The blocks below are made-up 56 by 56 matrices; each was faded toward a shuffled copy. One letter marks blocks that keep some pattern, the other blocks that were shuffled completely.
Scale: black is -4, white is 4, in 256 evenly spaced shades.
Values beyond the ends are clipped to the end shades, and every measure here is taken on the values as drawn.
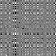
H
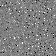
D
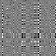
H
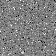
D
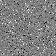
D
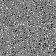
D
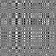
H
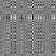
H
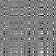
H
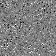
D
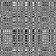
H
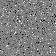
D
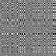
H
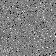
D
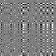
H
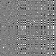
H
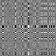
H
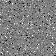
D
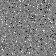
D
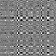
H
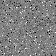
D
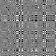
H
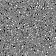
D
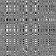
H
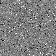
D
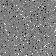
D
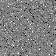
D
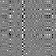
H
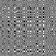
H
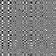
H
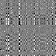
H
